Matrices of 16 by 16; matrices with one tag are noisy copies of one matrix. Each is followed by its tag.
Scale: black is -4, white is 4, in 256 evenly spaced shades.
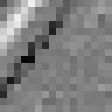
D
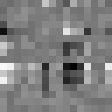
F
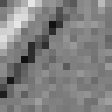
D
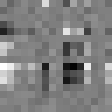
F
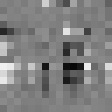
F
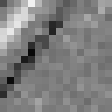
D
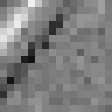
D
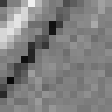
D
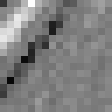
D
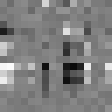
F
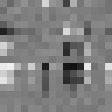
F
